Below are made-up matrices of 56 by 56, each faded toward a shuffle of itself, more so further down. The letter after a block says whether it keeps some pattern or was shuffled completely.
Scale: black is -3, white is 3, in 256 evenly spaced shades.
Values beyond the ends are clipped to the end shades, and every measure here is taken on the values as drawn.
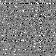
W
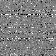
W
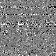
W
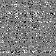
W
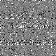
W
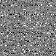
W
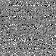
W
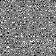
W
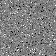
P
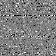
W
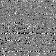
W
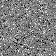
P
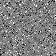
P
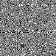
W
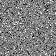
P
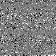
W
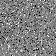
P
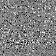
W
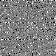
W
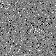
P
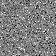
P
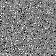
P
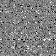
W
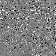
W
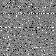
W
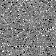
W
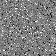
P
